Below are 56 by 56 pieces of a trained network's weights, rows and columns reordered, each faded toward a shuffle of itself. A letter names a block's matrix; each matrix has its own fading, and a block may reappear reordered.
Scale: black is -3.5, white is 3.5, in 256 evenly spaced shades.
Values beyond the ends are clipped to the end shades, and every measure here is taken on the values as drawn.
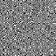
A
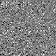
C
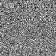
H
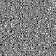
A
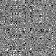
A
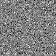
H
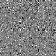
C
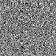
H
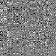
A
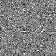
C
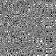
A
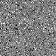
C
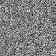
H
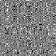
A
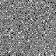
C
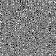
C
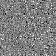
C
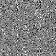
C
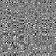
A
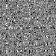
C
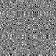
A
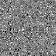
C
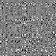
A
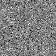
H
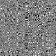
A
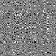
A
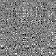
A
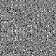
A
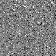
C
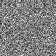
H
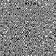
C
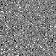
C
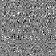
A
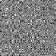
A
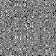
A
